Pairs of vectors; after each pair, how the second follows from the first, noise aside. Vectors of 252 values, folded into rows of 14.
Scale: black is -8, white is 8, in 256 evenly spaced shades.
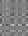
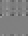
partly zeroed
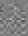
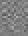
reversed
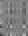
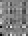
scaled up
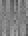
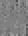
partly zeroed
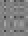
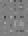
partly zeroed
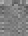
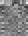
scaled up
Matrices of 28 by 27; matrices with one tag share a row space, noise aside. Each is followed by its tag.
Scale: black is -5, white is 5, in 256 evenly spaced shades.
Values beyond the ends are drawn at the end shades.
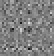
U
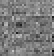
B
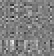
U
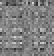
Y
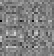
Y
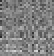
Y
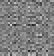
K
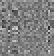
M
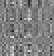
U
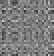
M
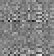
K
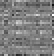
B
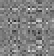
K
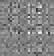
K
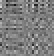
Y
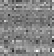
B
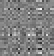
K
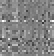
M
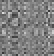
M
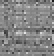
B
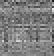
B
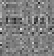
Y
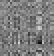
K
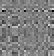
M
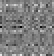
Y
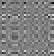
M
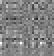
Y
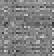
B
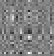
U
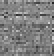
B
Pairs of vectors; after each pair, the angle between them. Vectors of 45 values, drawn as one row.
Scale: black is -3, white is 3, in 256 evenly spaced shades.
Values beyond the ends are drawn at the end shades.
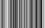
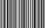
orthogonal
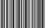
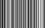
orthogonal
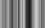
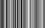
partly opposed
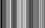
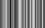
orthogonal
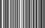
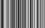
partly opposed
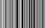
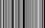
orthogonal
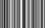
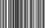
partly opposed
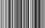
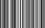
partly opposed
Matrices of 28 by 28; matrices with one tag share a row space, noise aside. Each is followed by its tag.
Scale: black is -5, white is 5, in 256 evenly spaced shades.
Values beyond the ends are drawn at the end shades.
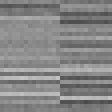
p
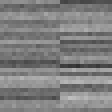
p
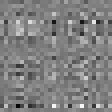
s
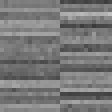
p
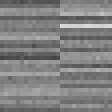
p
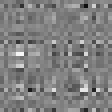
s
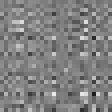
s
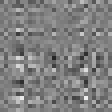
s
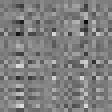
s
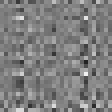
s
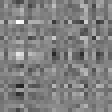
s
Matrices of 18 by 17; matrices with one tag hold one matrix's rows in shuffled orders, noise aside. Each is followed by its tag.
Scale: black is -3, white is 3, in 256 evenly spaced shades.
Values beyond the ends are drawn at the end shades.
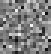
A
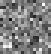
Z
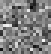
Z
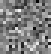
A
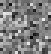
Z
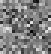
Z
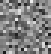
A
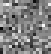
Z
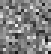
A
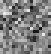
Z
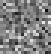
A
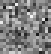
A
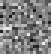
Z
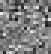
A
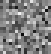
A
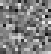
A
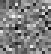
A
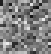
Z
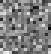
Z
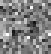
Z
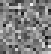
A
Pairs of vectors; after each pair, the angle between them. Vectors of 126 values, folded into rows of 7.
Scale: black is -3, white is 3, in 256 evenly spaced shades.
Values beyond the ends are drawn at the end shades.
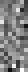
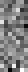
nearly parallel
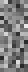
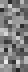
partly aligned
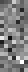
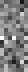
partly aligned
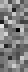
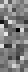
nearly parallel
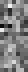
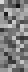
partly opposed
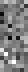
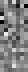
partly aligned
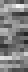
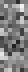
partly aligned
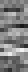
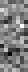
partly opposed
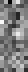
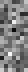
partly opposed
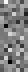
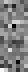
orthogonal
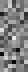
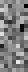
orthogonal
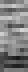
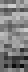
nearly parallel
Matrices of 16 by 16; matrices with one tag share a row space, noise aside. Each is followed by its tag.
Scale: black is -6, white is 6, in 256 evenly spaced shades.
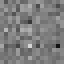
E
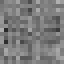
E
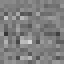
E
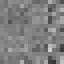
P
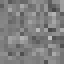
P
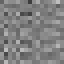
E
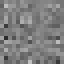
E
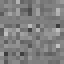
E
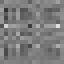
E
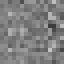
P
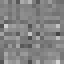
E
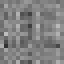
E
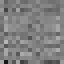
E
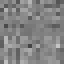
E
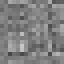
P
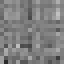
E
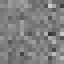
P
